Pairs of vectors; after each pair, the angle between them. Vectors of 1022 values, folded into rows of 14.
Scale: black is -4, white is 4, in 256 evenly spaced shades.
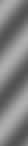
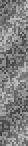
partly opposed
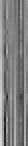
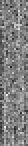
partly opposed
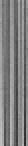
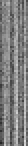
nearly opposite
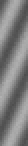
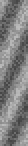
nearly opposite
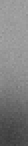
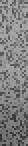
partly aligned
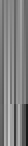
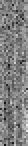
partly opposed
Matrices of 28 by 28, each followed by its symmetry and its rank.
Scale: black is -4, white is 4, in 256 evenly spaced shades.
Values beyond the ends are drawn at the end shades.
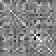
symmetric, rank five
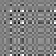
symmetric, rank one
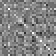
symmetric, rank five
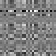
neither, rank two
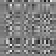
neither, rank two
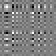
symmetric, rank one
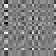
neither, rank two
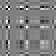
symmetric, rank one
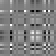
symmetric, rank one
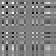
symmetric, rank one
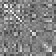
symmetric, rank five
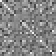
symmetric, rank five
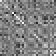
symmetric, rank five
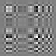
symmetric, rank one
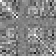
symmetric, rank five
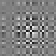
symmetric, rank one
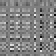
neither, rank two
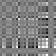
symmetric, rank one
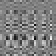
neither, rank two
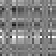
neither, rank two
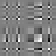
symmetric, rank one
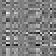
neither, rank two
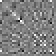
symmetric, rank five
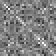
symmetric, rank five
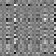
neither, rank two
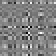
neither, rank two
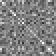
symmetric, rank five
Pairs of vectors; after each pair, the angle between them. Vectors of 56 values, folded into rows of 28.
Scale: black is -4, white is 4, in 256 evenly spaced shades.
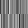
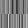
partly aligned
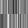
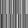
partly aligned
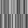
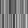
nearly opposite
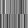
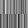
nearly parallel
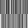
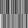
nearly parallel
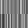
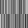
orthogonal
